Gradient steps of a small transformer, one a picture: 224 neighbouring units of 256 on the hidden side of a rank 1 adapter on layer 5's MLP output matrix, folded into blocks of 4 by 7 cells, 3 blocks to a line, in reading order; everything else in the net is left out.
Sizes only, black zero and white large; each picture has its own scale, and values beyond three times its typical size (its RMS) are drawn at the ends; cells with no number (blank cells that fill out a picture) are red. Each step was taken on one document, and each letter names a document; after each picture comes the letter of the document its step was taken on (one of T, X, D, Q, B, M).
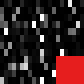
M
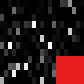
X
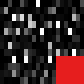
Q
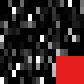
X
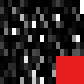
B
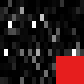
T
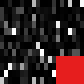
B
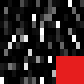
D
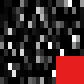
D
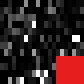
Q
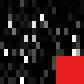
T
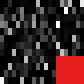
M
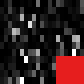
Q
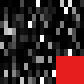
D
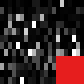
T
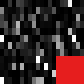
B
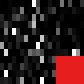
B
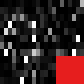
T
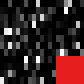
D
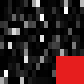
M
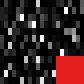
D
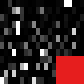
X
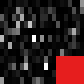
B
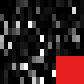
M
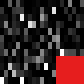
M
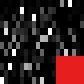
B
